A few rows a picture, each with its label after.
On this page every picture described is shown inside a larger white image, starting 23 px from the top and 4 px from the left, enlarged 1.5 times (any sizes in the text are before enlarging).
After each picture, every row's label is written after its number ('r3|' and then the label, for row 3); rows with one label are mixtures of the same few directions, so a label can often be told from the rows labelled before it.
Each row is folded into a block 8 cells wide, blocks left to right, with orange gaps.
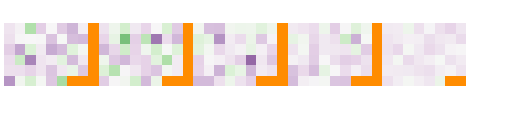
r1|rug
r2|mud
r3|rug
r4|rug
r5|rug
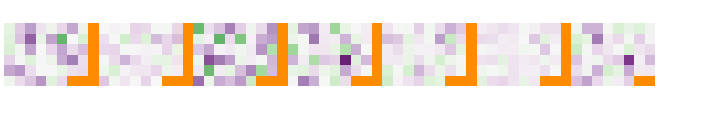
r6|mud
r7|mud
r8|mud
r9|rug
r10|rug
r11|rug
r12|rug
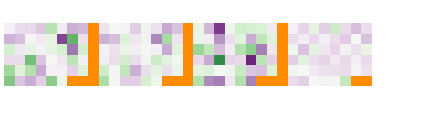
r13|rug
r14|rug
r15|rug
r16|rug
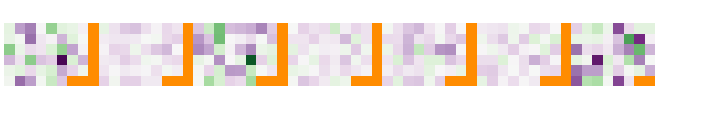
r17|rug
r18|mud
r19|rug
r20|rug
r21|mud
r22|mud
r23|rug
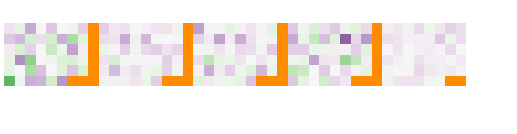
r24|rug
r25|mud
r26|mud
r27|mud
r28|rug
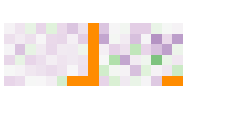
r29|rug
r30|mud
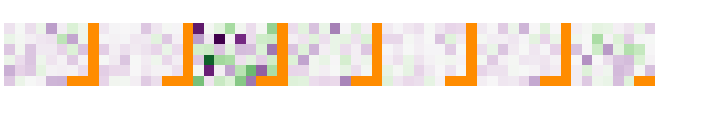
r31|rug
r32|rug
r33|mud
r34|rug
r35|rug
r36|rug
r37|mud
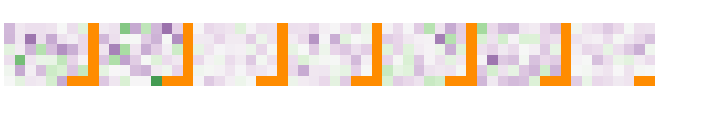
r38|mud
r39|rug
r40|rug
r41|mud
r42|rug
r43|mud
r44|mud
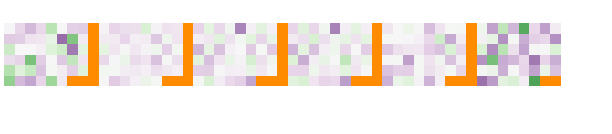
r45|rug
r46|rug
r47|rug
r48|rug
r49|rug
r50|rug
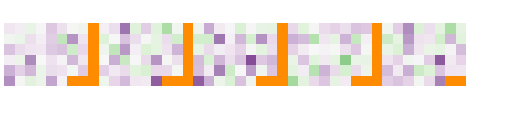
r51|rug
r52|rug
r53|rug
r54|rug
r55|rug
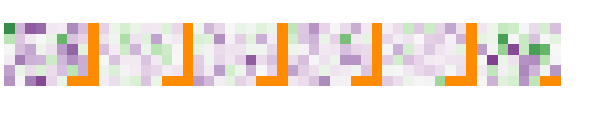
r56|mud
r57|mud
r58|rug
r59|mud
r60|rug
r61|mud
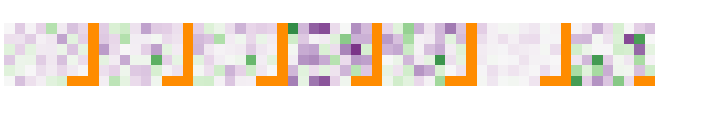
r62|rug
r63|rug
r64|rug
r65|mud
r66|rug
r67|mud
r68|rug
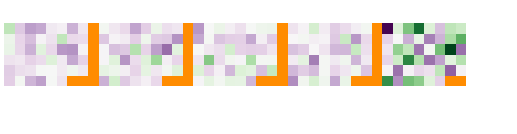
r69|mud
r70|mud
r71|mud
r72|rug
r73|mud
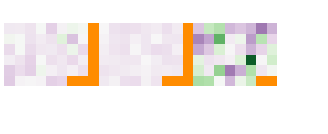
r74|rug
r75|mud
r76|rug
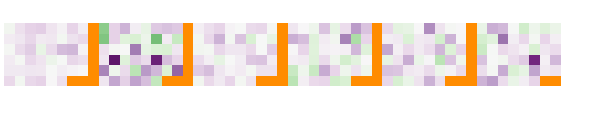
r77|mud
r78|mud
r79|mud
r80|rug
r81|rug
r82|rug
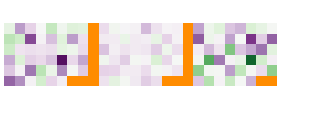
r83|rug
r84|rug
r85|mud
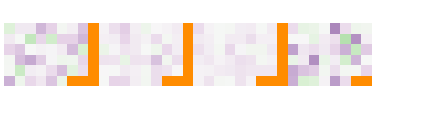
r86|mud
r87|rug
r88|mud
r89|rug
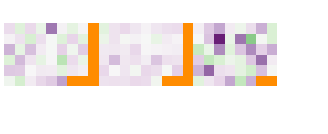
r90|rug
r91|mud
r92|mud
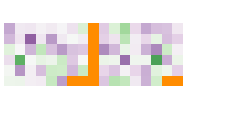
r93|mud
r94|rug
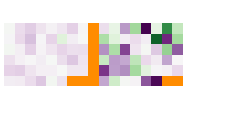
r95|mud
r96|rug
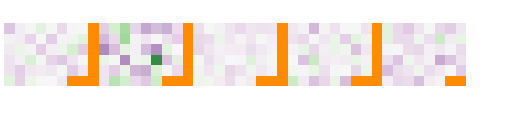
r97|mud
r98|rug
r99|rug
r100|rug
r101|mud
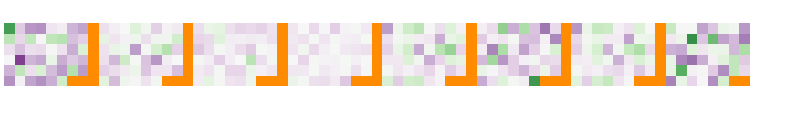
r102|mud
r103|mud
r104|rug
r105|rug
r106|mud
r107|rug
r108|mud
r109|mud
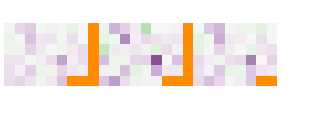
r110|rug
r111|rug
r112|rug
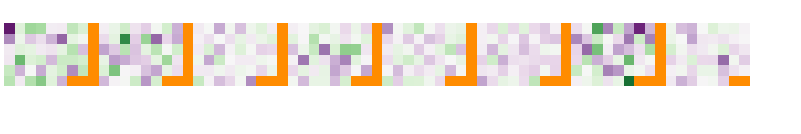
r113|mud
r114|mud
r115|rug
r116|mud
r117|mud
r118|rug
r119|rug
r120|rug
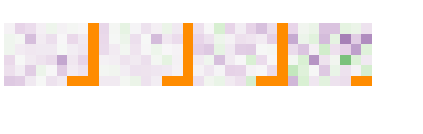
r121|rug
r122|mud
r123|rug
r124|mud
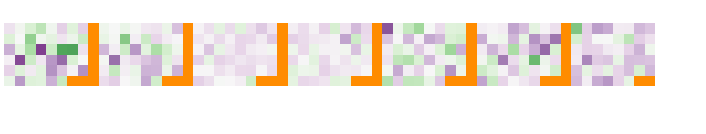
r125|mud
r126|mud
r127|rug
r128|rug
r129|mud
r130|mud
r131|mud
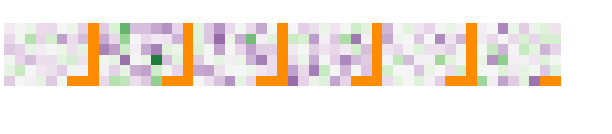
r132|mud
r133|rug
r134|mud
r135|rug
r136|mud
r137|rug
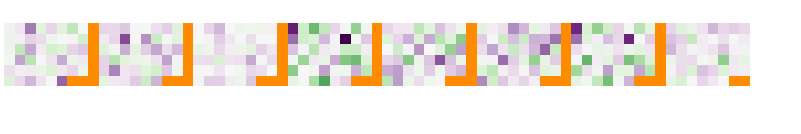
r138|rug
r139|mud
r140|rug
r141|mud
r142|mud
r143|mud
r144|mud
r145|rug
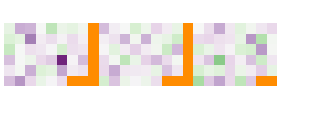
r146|rug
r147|mud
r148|rug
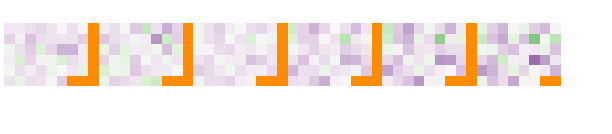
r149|mud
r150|rug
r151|mud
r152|mud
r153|mud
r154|mud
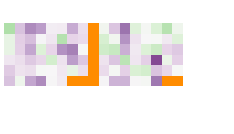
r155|mud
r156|rug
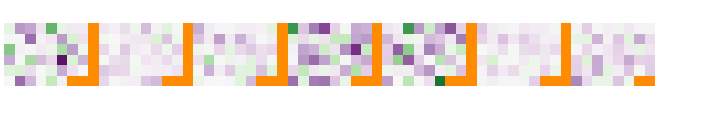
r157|rug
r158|rug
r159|mud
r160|mud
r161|rug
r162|mud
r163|rug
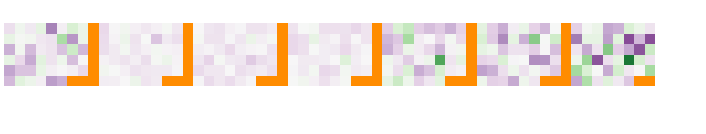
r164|rug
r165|mud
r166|mud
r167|rug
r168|rug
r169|mud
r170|mud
